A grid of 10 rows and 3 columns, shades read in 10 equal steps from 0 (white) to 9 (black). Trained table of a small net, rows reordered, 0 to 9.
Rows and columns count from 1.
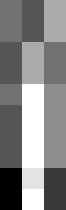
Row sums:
14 14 14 14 9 10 10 10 17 16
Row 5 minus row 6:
-1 0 0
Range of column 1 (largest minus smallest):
4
